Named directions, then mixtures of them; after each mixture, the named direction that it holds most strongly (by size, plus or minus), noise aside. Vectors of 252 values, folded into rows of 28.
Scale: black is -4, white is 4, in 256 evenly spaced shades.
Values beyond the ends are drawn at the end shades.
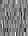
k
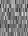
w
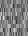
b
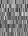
w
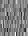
k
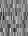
b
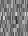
b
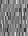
k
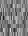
b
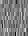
k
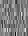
k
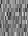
w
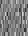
k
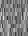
b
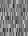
b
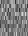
w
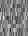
b
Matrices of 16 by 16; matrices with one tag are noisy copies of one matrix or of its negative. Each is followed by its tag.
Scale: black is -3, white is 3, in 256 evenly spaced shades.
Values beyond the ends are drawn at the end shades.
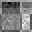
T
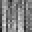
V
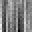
V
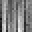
V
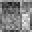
T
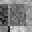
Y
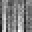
V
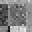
Y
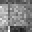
Y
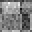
T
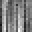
V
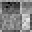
T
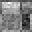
T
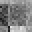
Y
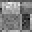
T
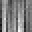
V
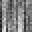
V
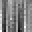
V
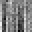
V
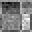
T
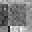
Y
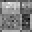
T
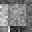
Y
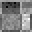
T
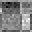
T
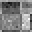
T
